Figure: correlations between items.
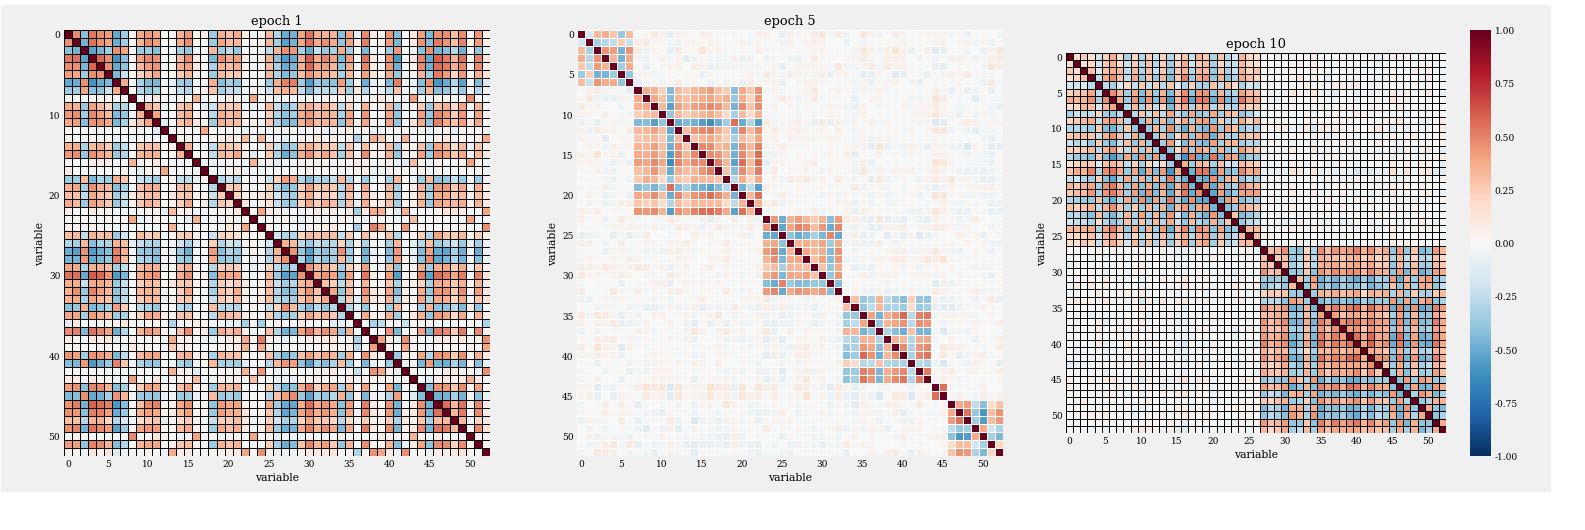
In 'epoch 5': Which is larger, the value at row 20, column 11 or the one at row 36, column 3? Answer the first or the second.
the second
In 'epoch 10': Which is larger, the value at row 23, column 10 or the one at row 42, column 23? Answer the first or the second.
the first
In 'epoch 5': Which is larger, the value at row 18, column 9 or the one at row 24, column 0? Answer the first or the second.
the first
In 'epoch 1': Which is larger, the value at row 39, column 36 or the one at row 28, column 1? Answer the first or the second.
the first
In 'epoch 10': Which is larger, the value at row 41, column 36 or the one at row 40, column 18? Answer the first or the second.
the first
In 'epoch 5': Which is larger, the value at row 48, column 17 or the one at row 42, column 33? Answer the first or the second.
the first
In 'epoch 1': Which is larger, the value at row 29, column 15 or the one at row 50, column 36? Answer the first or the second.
the first
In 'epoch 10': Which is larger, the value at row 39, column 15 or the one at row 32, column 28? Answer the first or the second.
the first
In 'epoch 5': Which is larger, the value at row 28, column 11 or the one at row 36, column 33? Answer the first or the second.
the first
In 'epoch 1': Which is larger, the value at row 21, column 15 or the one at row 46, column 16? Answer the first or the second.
the first
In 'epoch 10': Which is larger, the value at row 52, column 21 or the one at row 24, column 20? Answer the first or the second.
the first
